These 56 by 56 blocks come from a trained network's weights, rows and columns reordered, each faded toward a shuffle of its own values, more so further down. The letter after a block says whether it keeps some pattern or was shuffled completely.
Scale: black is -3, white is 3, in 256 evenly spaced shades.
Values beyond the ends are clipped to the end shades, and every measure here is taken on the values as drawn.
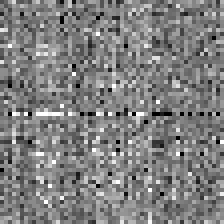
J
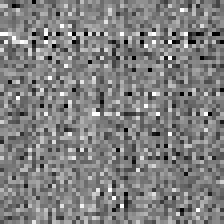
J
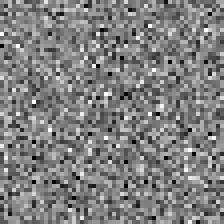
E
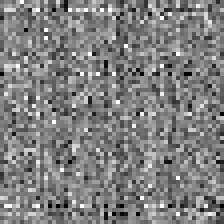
J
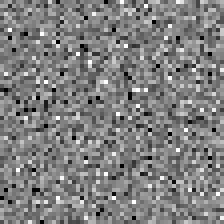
E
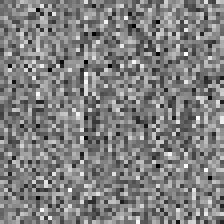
J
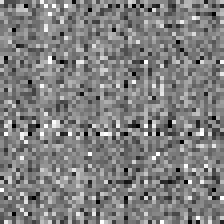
J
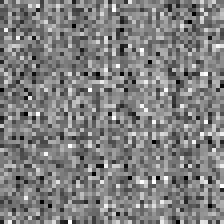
J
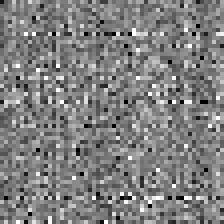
J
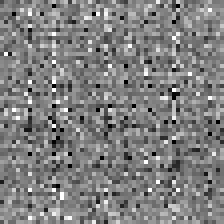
J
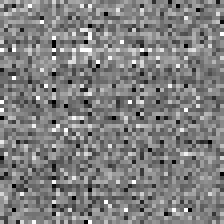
J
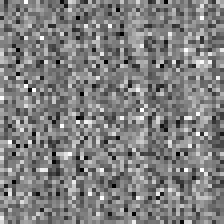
J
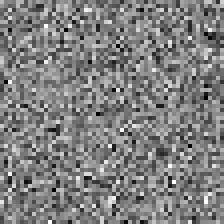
J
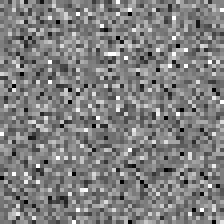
E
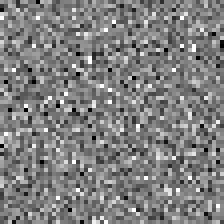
E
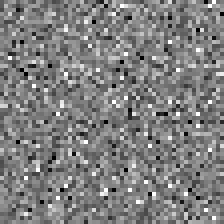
E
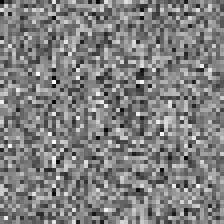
J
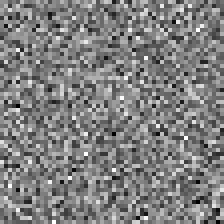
J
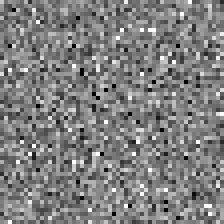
E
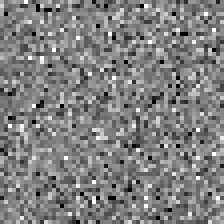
E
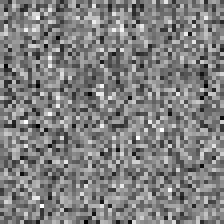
J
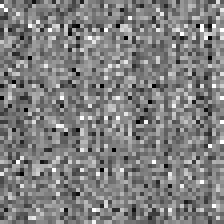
J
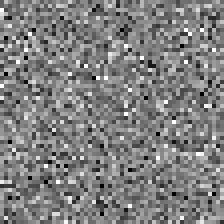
E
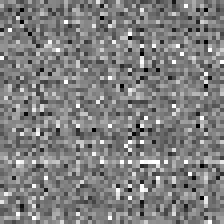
J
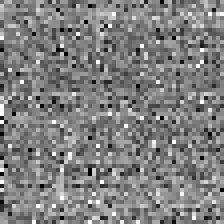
J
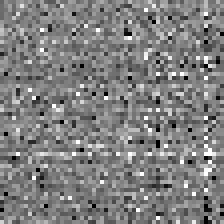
J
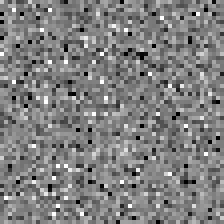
E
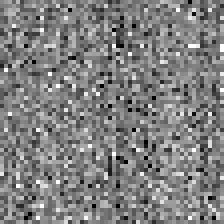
J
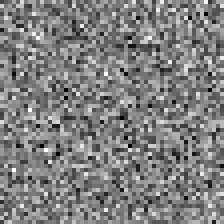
E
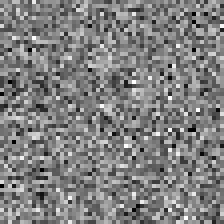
J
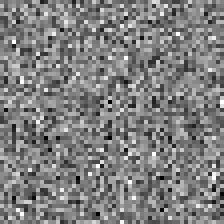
J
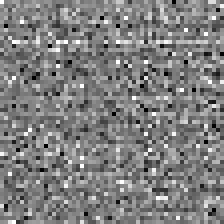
J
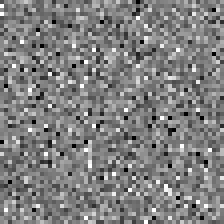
E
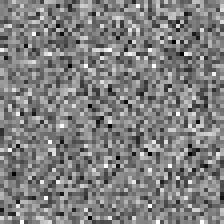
J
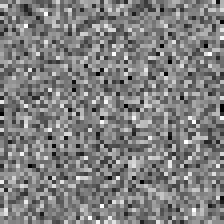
J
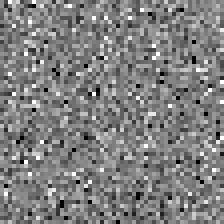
E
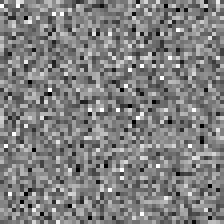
E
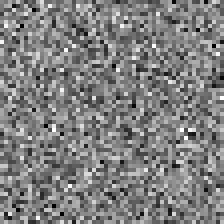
E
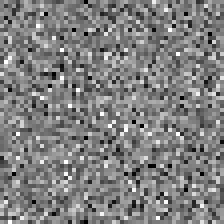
E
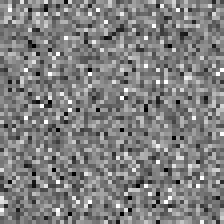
E
